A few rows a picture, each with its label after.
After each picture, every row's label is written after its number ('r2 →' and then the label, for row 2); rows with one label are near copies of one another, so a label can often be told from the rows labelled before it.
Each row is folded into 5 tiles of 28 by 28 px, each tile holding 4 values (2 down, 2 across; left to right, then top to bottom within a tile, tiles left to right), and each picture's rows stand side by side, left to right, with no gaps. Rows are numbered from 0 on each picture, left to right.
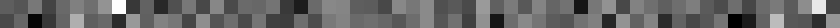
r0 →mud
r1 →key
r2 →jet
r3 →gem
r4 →key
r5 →mud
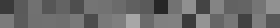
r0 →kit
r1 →key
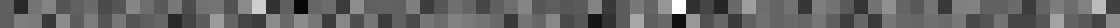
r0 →key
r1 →mud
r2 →key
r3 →kit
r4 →mud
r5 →jet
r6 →jet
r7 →mud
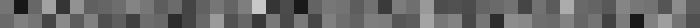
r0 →key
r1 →mud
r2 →jet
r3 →gem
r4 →gem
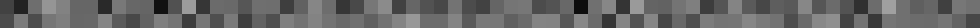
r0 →jet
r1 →key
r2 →kit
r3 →kit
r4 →key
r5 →kit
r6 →jet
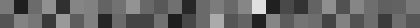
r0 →key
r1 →mud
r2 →key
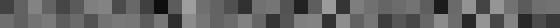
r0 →kit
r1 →jet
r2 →key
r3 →key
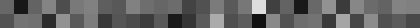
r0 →key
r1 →mud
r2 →key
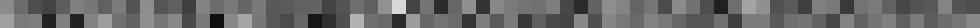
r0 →gem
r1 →gem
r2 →mud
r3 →key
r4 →jet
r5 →jet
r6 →kit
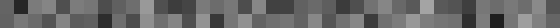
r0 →key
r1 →gem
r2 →kit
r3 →gem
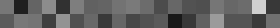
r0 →key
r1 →mud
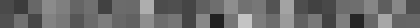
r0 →jet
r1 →gem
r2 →gem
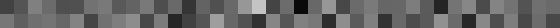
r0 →kit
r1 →mud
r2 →key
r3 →key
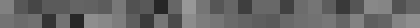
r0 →gem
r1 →jet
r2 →kit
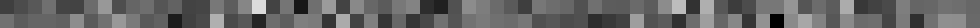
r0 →kit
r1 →mud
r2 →key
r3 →jet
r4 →mud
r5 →gem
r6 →gem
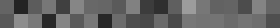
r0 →key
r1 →jet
